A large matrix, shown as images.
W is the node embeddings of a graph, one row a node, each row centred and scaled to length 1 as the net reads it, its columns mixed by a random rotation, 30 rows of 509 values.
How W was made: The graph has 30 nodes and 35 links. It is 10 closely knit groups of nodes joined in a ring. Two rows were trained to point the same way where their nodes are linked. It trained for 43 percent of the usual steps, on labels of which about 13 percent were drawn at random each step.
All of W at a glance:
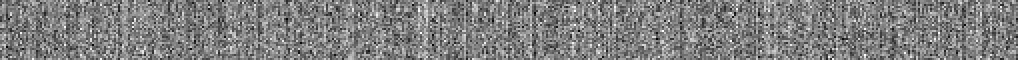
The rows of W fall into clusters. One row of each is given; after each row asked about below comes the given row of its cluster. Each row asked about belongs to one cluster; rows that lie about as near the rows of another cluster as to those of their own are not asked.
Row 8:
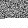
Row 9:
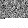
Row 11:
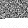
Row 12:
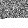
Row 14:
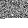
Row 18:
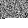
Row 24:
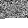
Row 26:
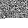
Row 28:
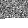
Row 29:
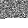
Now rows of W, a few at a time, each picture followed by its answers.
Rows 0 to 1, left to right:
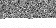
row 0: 9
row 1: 11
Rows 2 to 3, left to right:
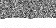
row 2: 29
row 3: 12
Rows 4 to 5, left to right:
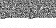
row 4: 29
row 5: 12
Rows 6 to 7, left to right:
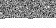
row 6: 28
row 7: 28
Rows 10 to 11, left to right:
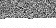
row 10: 9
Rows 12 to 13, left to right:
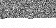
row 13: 11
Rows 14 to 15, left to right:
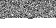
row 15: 24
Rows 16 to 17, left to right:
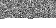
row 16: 8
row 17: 18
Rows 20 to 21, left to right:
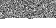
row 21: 14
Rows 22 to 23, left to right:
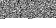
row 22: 18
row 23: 8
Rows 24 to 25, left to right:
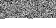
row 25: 26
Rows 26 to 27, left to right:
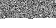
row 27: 14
